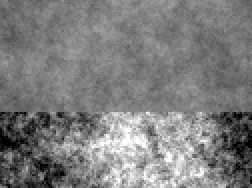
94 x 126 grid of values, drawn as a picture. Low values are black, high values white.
Ninth with the lowest average: bottom left. Seam: horizontal, 60% of the way down, the top part calmer. Ninth with the highest average: bottom middle.
